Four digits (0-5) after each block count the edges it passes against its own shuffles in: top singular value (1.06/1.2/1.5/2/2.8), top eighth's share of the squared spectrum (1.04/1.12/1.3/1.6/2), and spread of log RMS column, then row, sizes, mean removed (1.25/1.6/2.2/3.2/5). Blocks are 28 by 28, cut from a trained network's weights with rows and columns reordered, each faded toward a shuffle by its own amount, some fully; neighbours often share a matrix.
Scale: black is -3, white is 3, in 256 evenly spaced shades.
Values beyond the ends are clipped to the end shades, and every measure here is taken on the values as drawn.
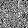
0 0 0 0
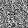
0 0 1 0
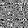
3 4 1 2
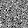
2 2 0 0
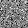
0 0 0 0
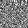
2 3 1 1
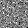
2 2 0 0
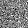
0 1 0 0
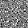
2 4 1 2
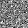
0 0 0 0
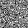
0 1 0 0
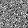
1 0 0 0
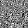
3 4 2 2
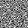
1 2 0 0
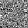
2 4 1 1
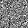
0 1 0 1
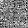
2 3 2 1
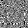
2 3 1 1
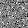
0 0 0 0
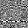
3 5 0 2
